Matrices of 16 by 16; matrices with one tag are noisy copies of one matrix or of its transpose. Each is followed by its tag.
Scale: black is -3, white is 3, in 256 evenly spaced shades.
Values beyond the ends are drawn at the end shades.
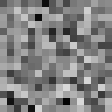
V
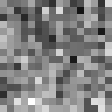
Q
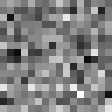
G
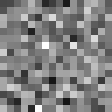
V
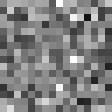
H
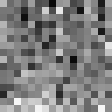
Q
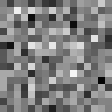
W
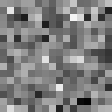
H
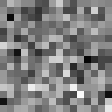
G
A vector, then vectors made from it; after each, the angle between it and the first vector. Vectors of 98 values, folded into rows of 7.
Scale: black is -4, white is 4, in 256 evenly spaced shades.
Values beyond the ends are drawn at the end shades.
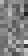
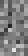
partly opposed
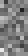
orthogonal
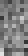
partly opposed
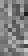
nearly parallel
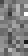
nearly opposite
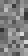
partly aligned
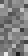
orthogonal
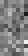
nearly parallel
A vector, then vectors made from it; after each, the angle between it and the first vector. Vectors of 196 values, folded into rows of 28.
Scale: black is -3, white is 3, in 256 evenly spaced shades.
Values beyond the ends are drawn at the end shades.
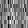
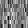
nearly parallel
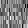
orthogonal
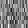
nearly opposite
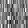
nearly opposite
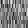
partly opposed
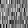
partly opposed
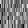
partly aligned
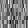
nearly opposite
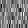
orthogonal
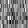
nearly opposite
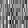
nearly opposite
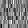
partly aligned
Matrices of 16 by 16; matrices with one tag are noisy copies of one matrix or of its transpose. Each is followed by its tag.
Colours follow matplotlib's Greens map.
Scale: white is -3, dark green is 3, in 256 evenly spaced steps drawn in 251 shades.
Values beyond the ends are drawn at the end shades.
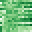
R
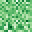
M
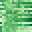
R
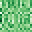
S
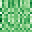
S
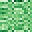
S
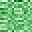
S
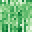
R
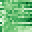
R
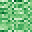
S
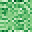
S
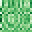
S
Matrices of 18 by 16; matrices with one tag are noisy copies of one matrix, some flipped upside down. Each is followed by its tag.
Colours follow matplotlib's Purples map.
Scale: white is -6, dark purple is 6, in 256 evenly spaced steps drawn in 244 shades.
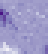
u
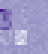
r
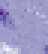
u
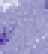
u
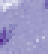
u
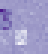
r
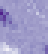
u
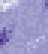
u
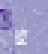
r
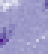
u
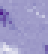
u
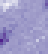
u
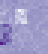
r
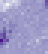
u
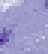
u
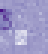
r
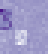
r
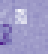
r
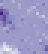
u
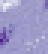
u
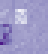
r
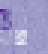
r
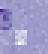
r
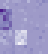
r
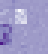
r
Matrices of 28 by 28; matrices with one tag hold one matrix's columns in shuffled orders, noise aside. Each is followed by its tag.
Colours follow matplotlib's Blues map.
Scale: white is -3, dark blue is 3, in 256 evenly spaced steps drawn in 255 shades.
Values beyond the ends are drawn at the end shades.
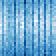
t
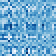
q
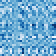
q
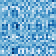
q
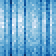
t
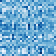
q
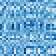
q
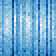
t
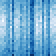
t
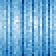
t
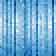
t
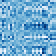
q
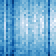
t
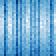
t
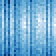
t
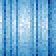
t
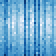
t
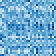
q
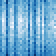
t
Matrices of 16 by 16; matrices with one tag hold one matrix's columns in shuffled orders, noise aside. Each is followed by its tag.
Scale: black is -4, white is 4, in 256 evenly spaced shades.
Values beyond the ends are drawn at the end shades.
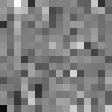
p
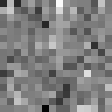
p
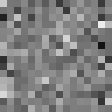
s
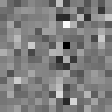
s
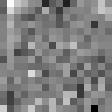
p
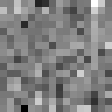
p
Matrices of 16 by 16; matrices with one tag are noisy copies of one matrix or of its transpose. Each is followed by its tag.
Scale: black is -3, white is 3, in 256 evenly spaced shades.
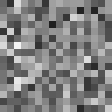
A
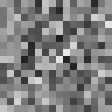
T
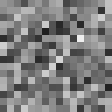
T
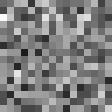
A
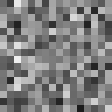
A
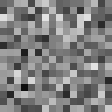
A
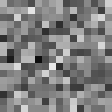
T
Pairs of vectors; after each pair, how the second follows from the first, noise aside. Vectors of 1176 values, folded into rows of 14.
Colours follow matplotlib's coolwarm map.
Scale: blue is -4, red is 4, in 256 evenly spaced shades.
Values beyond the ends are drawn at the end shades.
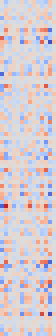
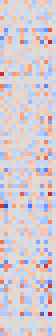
negated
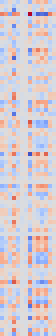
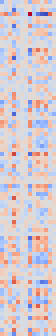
copied
